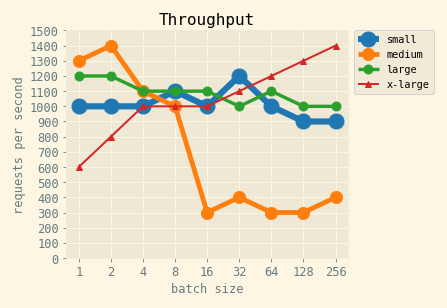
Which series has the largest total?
large
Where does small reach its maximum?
32
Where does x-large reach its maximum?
256
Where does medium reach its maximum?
2
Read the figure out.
Title: Throughput
x-axis: batch size, ticks 1 2 4 8 16 32 64 128 256
y-axis: requests per second, ticks 0 100 200 300 400 500 600 700 800 900 1000 1100 1200 1300 1400 1500
Legend: small, medium, large, x-large
Values:
small: 1000 1000 1000 1100 1000 1200 1000 900 900
medium: 1300 1400 1100 1000 300 400 300 300 400
large: 1200 1200 1100 1100 1100 1000 1100 1000 1000
x-large: 600 800 1000 1000 1000 1100 1200 1300 1400
